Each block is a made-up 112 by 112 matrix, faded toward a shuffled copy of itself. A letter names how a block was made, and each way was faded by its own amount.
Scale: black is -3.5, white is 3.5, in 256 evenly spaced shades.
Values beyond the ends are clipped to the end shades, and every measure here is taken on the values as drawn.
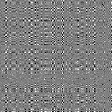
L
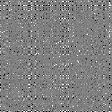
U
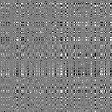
L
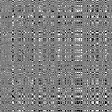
L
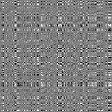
L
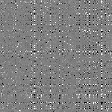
U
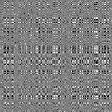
L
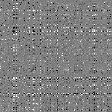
U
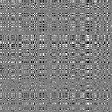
L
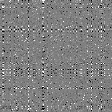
U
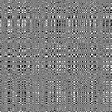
L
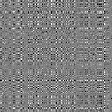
L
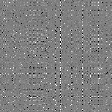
U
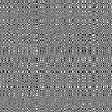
L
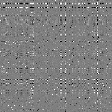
U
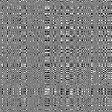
L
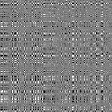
L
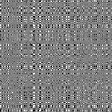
L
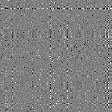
U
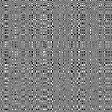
L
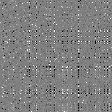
U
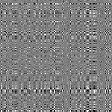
L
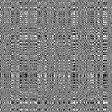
L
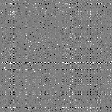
U
